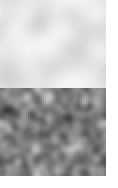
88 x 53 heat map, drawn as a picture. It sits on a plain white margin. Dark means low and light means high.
The table splits into 2 rows of 1 panel. Panel 1,1: very high, smooth, faint in contrast. Panel 2,1: middling, blotchy.
